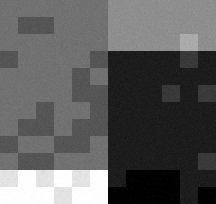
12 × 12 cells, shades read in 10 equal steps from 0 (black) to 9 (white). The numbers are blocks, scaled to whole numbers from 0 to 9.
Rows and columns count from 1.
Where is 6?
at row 3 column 11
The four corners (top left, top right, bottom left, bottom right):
4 5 9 0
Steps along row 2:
down same up same same up same same same same same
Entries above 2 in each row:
12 12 12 6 6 6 6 6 6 6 6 6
